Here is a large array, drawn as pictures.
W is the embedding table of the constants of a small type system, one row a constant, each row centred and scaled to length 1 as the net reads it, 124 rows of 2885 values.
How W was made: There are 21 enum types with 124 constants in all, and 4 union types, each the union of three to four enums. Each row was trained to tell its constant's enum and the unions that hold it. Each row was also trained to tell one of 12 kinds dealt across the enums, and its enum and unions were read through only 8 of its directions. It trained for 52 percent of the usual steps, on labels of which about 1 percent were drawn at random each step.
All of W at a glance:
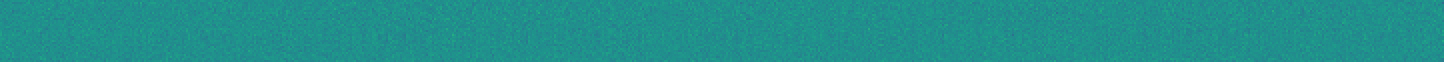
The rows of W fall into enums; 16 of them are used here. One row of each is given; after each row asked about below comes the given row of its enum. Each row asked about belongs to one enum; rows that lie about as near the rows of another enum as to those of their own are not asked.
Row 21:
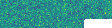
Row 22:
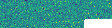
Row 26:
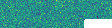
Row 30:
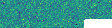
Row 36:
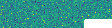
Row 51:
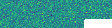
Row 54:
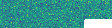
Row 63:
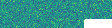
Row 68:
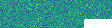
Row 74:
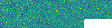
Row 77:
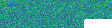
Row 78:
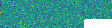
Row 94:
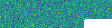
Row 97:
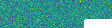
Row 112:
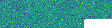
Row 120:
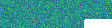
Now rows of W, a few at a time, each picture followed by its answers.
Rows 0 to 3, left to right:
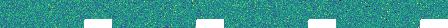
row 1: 94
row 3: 94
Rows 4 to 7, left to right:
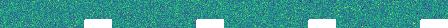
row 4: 63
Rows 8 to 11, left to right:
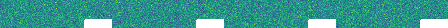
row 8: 78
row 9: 97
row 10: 78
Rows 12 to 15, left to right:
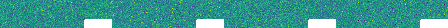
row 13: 22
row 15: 36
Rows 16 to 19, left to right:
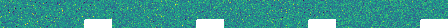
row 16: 36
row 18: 36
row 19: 21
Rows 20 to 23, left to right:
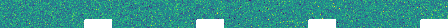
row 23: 22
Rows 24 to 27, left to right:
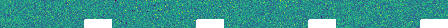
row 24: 26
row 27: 21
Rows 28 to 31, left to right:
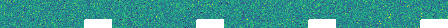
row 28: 97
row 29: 21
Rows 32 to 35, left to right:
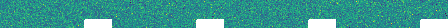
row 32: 78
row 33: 77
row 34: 22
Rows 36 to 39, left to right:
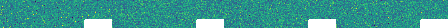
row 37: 68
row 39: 68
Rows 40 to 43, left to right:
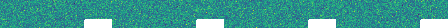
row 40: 26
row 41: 51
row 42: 30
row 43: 26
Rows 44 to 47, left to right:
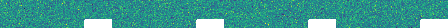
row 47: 26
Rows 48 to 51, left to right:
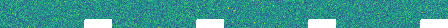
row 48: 120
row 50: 22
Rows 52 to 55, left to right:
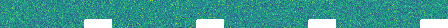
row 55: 26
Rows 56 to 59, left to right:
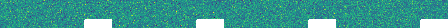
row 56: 97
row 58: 30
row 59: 78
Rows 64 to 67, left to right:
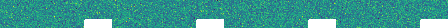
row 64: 63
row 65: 21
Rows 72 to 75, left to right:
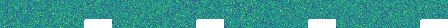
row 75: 120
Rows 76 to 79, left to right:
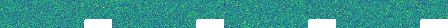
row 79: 51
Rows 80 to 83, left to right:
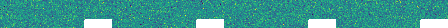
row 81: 74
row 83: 68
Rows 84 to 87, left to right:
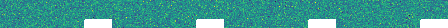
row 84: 94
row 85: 77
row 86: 97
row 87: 68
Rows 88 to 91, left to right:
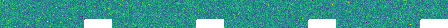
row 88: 21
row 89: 78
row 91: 51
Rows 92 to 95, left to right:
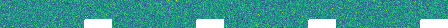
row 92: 22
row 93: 22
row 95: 97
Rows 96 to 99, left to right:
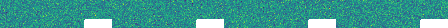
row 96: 54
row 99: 26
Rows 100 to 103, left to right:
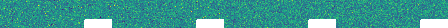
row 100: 97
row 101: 54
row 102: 51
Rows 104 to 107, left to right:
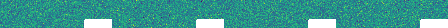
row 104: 63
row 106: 78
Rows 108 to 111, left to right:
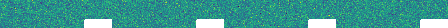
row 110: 30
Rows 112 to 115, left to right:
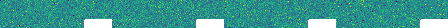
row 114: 74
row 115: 36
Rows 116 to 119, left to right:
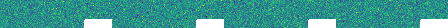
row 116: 120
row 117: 94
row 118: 112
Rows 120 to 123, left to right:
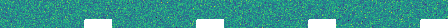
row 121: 94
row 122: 21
